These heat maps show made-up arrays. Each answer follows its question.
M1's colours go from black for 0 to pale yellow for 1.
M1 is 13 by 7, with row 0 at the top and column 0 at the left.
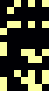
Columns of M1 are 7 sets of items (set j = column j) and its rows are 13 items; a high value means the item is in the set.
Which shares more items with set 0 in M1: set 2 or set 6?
set 6
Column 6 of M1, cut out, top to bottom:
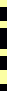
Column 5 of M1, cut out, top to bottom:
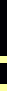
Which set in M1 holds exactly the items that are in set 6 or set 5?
4
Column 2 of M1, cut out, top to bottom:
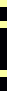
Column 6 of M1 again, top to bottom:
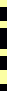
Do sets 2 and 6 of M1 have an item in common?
yes
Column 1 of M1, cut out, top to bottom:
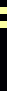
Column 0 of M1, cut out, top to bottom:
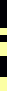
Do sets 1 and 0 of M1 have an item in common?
no
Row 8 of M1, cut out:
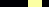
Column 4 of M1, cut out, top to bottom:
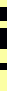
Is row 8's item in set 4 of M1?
yes
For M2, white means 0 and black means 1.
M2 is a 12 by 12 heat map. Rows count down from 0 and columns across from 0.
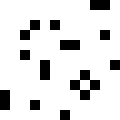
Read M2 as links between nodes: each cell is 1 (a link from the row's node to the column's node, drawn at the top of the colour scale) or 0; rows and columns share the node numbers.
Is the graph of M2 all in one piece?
no
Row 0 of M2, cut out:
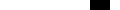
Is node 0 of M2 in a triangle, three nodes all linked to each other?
no
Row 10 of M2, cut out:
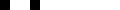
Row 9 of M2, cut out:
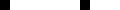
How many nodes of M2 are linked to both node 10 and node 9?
1
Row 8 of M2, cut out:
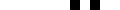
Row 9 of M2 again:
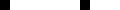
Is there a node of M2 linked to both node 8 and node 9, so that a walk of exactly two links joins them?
no
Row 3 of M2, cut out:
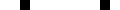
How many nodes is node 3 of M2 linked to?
2
